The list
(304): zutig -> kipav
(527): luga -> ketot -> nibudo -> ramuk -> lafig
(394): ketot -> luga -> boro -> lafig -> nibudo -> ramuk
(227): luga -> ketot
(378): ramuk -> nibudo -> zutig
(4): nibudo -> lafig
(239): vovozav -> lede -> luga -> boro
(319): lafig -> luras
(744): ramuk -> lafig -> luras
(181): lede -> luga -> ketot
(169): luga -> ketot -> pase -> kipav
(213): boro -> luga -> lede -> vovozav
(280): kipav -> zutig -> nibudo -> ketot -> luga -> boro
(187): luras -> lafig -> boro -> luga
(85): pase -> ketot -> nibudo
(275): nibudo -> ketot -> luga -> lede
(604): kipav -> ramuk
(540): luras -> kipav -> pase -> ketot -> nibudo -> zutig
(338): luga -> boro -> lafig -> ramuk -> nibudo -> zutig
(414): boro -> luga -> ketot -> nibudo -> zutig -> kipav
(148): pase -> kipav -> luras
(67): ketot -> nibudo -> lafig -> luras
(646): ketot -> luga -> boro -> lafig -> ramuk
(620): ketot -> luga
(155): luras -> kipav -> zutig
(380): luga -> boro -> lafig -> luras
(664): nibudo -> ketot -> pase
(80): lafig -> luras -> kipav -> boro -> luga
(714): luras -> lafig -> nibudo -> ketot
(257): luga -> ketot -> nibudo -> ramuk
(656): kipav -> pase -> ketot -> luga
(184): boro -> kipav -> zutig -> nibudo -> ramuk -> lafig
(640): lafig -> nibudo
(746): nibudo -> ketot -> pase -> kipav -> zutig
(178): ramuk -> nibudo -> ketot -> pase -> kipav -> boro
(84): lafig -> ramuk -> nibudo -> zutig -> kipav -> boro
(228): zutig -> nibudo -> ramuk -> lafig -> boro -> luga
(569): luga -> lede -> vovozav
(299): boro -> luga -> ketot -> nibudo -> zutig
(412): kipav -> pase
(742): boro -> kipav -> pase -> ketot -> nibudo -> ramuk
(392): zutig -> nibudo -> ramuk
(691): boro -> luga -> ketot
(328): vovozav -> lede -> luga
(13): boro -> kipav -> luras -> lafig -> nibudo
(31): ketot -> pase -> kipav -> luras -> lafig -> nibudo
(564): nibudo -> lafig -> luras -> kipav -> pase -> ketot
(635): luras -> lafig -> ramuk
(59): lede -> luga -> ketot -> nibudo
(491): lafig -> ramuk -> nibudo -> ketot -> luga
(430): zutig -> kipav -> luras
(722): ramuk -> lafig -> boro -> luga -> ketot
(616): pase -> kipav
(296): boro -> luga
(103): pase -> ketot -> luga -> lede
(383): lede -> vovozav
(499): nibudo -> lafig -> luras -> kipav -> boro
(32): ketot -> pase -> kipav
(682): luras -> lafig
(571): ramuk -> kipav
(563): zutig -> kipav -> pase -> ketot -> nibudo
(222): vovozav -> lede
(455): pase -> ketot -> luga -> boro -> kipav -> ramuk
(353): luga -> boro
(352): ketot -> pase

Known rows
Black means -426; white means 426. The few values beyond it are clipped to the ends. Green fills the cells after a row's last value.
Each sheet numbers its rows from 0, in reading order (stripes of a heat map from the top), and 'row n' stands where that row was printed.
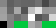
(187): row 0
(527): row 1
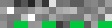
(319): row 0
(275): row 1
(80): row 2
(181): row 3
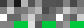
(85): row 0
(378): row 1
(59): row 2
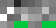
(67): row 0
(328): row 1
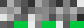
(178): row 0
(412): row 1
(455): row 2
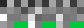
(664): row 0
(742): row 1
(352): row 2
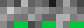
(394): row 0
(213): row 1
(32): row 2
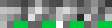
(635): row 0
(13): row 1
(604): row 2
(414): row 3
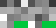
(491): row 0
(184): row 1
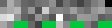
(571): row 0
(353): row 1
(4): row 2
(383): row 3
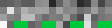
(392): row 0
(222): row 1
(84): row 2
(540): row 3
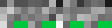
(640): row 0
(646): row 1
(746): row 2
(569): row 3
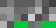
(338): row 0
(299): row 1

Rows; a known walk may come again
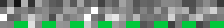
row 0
(85)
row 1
(412)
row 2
(564)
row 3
(257)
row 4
(169)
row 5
(296)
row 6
(682)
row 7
(499)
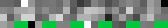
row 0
(620)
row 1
(722)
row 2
(414)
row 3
(604)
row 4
(239)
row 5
(616)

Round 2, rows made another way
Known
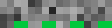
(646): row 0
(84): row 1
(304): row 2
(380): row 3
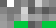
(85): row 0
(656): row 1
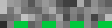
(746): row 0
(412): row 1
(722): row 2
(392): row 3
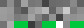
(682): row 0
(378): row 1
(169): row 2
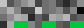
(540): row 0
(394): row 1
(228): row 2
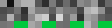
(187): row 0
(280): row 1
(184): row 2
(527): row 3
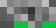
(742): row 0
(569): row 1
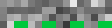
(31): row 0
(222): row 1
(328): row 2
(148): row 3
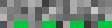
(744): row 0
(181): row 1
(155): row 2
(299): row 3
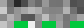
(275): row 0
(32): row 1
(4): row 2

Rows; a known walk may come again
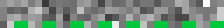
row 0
(31)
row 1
(527)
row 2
(691)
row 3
(353)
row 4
(616)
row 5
(222)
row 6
(604)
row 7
(85)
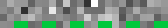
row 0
(178)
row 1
(352)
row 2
(640)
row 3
(563)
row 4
(227)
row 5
(620)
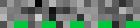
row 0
(744)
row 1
(80)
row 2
(13)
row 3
(682)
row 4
(338)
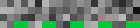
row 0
(414)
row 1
(499)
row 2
(296)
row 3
(714)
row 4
(228)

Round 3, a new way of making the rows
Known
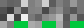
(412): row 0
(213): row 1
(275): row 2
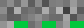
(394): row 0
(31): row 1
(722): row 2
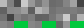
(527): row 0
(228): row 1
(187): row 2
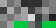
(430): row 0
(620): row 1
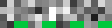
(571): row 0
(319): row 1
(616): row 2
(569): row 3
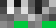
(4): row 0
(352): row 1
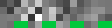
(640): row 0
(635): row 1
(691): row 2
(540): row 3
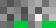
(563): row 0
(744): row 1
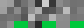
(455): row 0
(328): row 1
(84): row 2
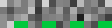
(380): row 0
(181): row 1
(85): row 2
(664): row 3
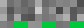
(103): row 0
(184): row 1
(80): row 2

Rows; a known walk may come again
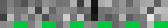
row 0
(13)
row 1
(722)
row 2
(187)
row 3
(227)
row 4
(564)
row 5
(744)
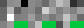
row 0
(155)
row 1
(67)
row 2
(148)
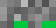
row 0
(169)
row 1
(31)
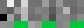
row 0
(604)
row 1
(299)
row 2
(84)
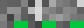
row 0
(563)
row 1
(571)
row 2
(656)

